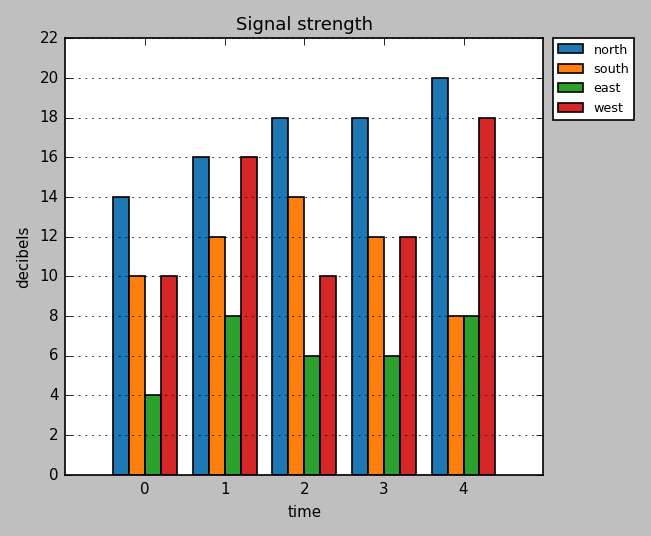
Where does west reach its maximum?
4
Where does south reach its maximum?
2
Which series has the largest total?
north
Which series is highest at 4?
north
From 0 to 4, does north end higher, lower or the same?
higher
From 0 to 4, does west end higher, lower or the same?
higher
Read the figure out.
Title: Signal strength
x-axis: time, ticks 0 1 2 3 4
y-axis: decibels, ticks 0 2 4 6 8 10 12 14 16 18 20 22
Legend: north, south, east, west
Values:
north: 14 16 18 18 20
south: 10 12 14 12 8
east: 4 8 6 6 8
west: 10 16 10 12 18
